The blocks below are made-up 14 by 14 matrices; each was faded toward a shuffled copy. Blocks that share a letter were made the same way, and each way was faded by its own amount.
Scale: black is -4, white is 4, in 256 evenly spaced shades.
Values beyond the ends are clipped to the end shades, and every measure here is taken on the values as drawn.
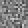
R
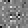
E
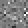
E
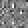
E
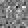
E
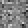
E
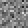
E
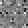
E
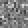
R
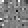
E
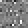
E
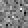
R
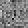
R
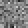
R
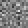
E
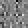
E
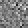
R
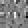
E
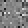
E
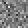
R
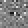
E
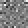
E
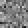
E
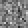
R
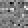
E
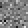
R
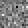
R
